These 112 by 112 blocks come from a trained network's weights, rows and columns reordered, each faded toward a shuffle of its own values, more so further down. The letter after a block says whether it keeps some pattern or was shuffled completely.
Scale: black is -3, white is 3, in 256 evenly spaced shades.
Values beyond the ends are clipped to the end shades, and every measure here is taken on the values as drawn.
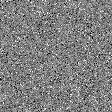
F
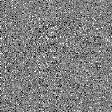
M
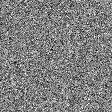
F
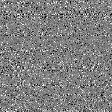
M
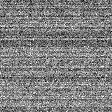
M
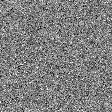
F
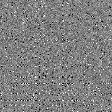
M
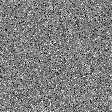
F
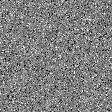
F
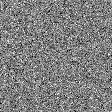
F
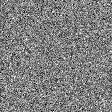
F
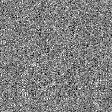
M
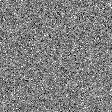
F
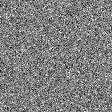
F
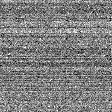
M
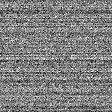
M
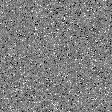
F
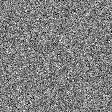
F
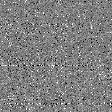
M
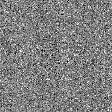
M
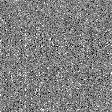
M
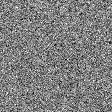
F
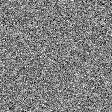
F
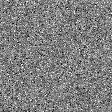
F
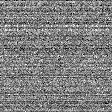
M
